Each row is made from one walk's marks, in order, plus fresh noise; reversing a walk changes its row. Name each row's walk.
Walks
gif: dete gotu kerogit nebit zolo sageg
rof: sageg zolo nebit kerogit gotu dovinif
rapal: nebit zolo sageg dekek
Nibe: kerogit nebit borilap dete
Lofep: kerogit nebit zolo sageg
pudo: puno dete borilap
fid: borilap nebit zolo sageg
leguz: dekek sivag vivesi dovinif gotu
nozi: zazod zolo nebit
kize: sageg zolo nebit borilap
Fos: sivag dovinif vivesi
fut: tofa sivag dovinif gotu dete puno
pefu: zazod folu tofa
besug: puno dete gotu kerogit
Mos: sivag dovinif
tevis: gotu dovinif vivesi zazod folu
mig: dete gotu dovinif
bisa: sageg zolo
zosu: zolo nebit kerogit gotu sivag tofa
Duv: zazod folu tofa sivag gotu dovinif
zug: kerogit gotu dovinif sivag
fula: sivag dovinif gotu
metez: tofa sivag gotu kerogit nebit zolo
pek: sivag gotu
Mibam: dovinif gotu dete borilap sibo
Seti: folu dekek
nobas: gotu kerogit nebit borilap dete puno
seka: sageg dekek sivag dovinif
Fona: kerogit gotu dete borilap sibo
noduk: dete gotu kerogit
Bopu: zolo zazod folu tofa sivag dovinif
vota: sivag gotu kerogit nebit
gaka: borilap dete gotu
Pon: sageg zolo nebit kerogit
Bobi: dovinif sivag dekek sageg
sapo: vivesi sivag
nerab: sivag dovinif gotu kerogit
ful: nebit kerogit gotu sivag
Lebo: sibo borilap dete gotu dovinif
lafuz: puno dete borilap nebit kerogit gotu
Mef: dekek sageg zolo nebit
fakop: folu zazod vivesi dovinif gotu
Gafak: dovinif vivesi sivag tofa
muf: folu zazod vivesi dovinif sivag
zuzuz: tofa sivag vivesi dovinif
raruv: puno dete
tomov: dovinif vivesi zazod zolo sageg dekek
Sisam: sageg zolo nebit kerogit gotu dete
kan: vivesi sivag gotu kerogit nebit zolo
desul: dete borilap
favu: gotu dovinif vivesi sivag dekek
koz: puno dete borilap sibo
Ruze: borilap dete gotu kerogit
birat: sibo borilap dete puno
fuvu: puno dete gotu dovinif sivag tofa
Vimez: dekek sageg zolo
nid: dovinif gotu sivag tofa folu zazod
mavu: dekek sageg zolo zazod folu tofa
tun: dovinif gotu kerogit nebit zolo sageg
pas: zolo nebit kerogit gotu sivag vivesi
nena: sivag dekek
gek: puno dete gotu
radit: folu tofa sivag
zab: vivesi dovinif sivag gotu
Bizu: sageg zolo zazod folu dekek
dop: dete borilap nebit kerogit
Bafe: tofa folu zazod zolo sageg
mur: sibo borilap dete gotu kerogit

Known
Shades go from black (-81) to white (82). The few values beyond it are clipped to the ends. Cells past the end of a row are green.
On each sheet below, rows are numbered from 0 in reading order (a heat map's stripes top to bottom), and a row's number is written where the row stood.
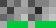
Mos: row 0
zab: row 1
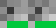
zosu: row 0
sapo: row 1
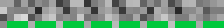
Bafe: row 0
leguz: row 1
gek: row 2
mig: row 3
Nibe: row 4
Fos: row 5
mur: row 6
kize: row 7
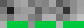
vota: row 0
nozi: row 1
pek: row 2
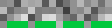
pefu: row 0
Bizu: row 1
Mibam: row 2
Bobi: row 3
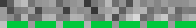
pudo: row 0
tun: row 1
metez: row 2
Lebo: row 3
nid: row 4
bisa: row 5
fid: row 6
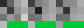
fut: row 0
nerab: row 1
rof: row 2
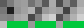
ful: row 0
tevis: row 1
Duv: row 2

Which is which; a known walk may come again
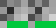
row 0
leguz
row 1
zuzuz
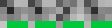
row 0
Ruze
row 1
noduk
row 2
fakop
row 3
dop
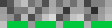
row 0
birat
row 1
nid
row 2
favu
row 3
fula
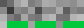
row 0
Fona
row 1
gif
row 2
Mef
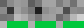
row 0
kan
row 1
vota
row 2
nena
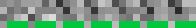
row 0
bisa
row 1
Bafe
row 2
Lebo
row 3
Sisam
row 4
desul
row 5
rof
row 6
besug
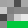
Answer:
mavu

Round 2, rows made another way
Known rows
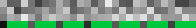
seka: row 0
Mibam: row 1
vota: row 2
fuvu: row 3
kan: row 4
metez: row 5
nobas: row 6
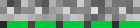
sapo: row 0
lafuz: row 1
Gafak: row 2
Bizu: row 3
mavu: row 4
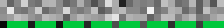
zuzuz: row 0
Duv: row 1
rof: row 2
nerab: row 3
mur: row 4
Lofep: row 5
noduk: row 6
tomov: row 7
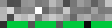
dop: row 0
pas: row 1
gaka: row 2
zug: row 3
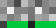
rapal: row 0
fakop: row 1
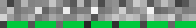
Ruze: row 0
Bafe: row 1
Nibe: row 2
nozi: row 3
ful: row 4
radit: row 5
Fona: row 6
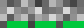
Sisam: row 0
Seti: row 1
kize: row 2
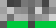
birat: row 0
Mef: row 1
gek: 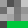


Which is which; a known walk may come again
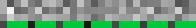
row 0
radit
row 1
Duv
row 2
gek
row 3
mig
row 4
tun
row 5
pefu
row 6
desul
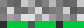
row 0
Fos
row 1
metez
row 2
Mos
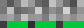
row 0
fula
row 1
raruv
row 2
pudo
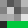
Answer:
zab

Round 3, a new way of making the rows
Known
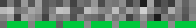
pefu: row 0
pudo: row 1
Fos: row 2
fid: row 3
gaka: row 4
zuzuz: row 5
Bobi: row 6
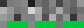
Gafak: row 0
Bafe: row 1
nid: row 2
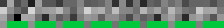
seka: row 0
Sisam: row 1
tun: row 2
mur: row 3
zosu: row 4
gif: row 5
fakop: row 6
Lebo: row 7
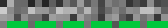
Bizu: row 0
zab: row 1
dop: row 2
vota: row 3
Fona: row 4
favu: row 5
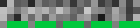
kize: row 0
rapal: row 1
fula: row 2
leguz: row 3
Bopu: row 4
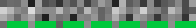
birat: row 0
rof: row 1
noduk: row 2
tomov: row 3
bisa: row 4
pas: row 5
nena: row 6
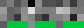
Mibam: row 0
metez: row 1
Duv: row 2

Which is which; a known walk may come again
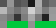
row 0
lafuz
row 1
Pon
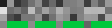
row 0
fut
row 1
gaka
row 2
Gafak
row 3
desul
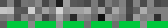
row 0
Fos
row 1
Ruze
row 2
Sisam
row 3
mig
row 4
pek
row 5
fuvu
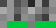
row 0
raruv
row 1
sapo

